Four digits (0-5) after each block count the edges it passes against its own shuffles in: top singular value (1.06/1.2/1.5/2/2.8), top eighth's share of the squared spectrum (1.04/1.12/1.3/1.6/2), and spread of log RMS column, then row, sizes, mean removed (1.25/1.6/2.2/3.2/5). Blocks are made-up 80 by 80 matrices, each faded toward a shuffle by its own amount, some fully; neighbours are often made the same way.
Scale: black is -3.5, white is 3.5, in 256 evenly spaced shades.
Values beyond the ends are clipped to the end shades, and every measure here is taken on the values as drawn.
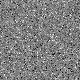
0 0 0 0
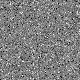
0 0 0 0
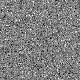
2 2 0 0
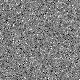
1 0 0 0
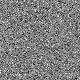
0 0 0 0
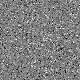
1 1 0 0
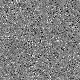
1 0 0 0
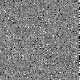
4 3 1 0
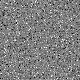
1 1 0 0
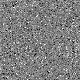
3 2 1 0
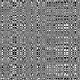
5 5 4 4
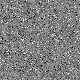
0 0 0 0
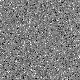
1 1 0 0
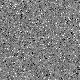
1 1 0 0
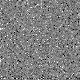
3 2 0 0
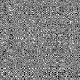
4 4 2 3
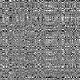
4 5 3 3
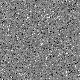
2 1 0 0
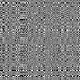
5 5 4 4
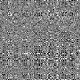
4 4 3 3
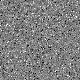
1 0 0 0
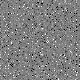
3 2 1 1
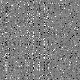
4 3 2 1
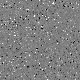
0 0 0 0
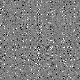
4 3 2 2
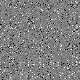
3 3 1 1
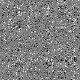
3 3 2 1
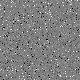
0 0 0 0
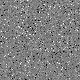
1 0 0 0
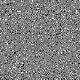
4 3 1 2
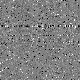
3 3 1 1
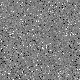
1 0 0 0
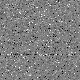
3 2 0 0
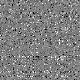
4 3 1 2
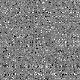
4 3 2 2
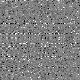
4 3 1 2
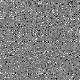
3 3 0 2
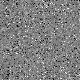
3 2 0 1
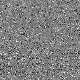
3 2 0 1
